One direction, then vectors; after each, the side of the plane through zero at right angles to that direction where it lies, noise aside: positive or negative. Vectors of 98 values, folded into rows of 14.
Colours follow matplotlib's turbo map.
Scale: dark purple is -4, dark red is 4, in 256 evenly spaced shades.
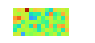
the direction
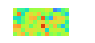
negative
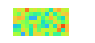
positive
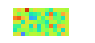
positive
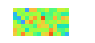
negative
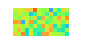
positive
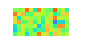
positive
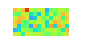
positive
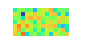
negative
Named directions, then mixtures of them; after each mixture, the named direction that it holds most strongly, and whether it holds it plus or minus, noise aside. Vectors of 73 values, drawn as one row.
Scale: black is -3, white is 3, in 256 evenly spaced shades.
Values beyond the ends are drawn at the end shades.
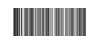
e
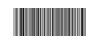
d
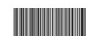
d, plus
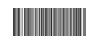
d, minus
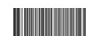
d, minus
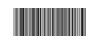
d, plus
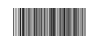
e, minus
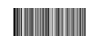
e, plus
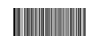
d, minus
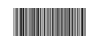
d, plus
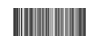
e, plus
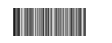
e, plus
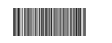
d, minus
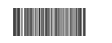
d, minus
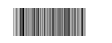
d, plus
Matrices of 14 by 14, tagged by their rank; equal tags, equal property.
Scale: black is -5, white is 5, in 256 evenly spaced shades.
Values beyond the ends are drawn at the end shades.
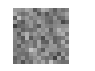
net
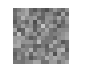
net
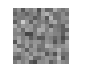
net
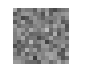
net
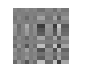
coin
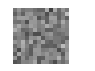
net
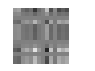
coin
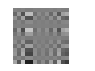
coin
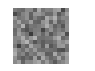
net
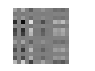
coin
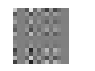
coin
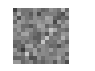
net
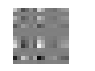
coin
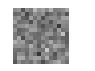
net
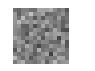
net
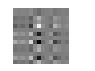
coin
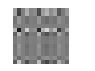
coin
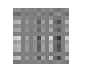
coin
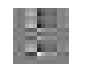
coin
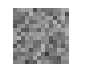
net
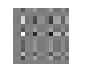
coin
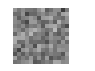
net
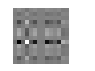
coin
